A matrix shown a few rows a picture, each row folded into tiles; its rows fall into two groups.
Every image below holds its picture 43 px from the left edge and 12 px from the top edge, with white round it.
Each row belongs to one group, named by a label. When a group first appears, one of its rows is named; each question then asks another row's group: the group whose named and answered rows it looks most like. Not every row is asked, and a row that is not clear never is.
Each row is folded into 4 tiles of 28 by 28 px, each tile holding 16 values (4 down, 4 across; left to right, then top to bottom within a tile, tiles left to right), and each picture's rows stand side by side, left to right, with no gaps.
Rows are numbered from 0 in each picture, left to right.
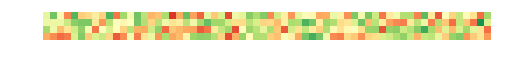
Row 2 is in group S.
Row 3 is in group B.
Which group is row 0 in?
S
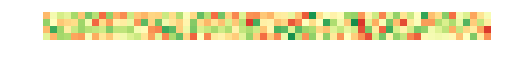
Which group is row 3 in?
B
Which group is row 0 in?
B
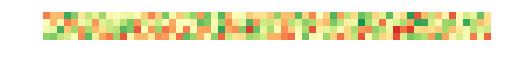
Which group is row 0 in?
B
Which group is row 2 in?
S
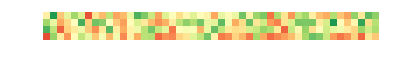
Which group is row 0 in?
S
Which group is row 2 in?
S
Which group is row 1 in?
S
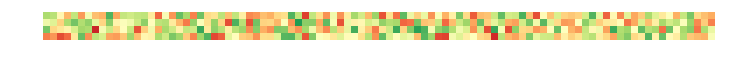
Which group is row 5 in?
B
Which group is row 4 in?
S
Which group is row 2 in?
B
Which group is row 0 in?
S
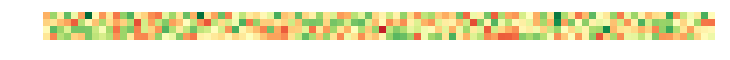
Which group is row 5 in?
S
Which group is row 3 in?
B
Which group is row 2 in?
S
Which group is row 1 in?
B
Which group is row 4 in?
S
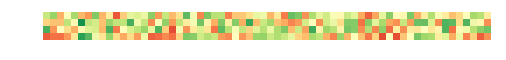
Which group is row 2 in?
B
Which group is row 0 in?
S
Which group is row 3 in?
S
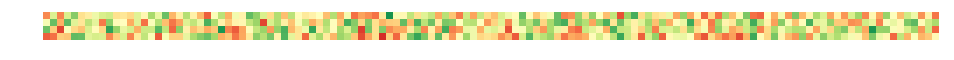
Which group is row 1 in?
S
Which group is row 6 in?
S
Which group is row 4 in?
S
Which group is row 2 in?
B
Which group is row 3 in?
S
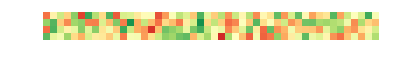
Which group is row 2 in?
S
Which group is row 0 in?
B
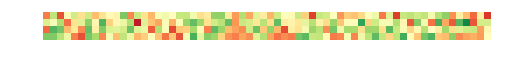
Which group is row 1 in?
S
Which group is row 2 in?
S
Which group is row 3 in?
B
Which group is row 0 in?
B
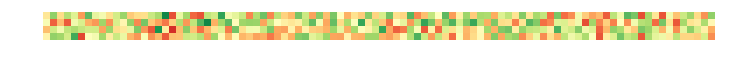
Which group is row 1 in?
S
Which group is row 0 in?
B
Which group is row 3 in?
S
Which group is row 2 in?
S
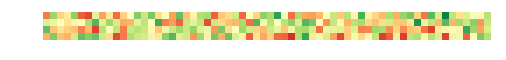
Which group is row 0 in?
S
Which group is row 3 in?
S
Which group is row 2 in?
S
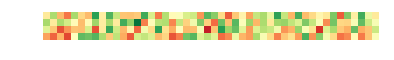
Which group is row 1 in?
S
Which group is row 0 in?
S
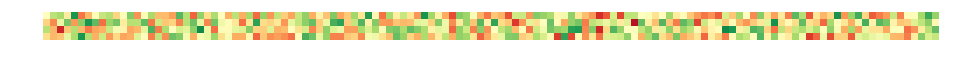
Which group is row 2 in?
S
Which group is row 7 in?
S
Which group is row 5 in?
B
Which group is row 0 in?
S
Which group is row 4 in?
B
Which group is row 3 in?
B
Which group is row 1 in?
B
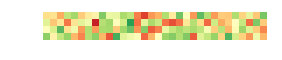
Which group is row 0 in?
B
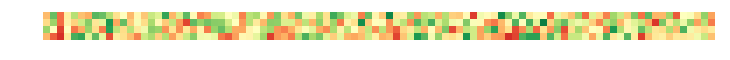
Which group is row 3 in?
S
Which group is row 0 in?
S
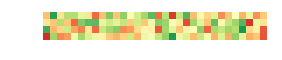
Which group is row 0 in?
S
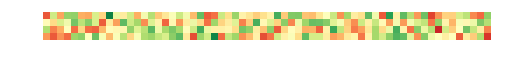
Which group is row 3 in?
B
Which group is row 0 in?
S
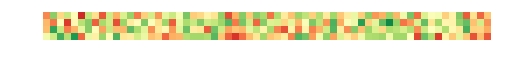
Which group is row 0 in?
B
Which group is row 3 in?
B
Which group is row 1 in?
S
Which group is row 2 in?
S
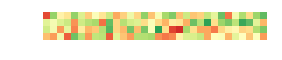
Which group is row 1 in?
S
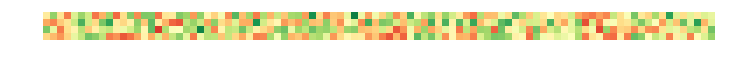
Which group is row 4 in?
B
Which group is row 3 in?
S
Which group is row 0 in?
S
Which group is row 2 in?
B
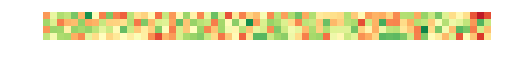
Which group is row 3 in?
B
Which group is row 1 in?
S
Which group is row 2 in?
B
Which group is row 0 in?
B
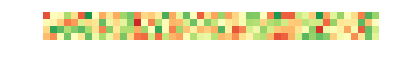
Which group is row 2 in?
S
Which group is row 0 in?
B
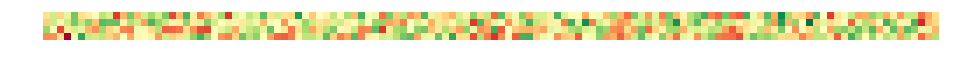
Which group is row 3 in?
B
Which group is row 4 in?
S
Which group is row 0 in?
S
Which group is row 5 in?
S
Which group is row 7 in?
B
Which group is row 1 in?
S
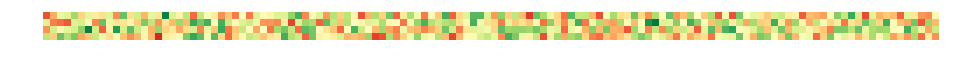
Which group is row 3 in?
S
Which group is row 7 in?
B
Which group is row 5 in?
S
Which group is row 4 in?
B
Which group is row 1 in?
S
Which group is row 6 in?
B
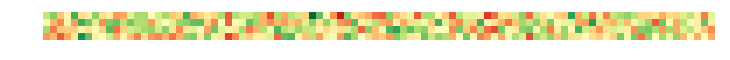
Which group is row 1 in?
S
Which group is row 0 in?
S
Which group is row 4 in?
B
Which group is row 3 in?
B
